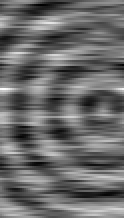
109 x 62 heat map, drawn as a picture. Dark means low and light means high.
Rings: centred on the middle right. Histogram: bell-shaped. Stripes: horizontal, repeating 7 times. Average level on the scale: 40%.
